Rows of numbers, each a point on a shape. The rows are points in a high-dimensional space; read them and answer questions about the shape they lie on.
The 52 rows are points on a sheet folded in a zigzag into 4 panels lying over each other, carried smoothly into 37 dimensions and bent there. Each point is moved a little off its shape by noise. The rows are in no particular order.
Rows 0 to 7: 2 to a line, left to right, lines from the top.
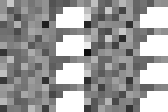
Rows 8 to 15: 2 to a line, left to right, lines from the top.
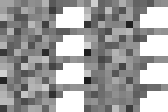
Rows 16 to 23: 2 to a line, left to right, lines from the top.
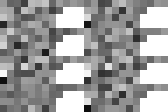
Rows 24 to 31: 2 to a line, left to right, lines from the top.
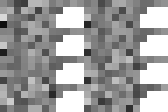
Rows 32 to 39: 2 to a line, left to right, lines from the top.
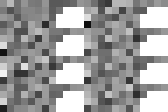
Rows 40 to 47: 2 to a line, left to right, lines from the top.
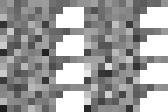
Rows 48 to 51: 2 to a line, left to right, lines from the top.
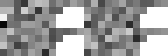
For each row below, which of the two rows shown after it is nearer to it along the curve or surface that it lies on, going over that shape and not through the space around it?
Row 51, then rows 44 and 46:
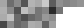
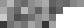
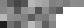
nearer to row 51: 46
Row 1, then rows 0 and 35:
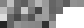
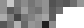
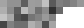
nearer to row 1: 0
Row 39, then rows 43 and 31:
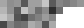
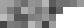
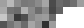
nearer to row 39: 43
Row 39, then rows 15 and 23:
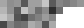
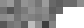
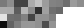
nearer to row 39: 15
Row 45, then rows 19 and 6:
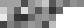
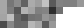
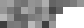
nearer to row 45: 6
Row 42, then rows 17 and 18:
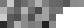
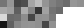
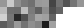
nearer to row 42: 18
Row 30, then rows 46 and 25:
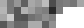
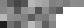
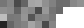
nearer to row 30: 46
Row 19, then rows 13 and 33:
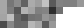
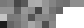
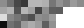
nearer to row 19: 33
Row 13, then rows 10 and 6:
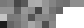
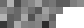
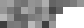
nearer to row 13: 6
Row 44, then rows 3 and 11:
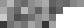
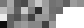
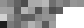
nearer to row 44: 3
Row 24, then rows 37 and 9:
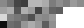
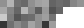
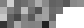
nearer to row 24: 37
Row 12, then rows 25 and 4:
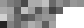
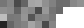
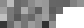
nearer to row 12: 25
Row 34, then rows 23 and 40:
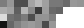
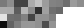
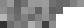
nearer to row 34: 23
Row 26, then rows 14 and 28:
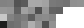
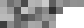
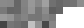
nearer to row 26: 14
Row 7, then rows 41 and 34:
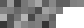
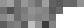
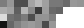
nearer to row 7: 34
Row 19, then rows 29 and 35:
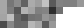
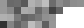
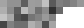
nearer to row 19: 29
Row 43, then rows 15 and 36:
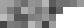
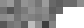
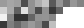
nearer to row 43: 15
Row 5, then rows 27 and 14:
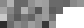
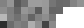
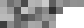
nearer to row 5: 27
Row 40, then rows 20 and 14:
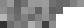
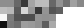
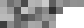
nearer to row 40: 14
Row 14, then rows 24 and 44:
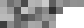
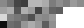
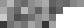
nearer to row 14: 24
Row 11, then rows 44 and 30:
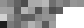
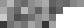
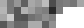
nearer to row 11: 30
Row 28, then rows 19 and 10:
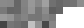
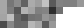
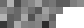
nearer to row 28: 19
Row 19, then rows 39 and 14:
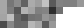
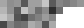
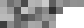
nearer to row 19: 14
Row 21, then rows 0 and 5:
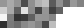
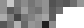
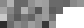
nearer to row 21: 5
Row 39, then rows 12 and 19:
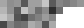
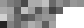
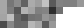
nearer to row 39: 12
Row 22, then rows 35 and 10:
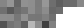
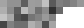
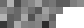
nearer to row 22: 35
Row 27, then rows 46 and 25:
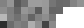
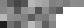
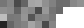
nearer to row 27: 25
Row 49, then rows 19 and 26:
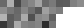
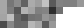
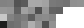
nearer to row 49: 26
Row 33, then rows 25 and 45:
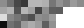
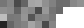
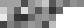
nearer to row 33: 25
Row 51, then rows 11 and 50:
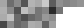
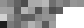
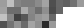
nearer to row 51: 11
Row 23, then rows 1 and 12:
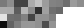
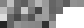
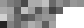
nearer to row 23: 1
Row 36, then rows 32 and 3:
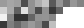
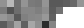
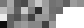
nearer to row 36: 3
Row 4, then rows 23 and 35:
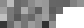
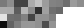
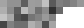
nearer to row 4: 23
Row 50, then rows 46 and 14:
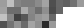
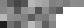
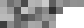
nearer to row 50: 14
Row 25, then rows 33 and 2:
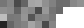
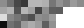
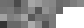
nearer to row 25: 33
